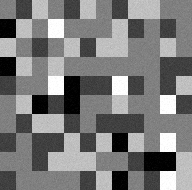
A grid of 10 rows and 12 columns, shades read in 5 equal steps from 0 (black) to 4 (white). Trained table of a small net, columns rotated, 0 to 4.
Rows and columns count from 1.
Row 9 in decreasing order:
3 3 3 3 2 2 2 2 1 1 0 0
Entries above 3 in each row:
0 1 0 0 2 1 0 1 0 1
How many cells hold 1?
30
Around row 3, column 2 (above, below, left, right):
3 3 3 1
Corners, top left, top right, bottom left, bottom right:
2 2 1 3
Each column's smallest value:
0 1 0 1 0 1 1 0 1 0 0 1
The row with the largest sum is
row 3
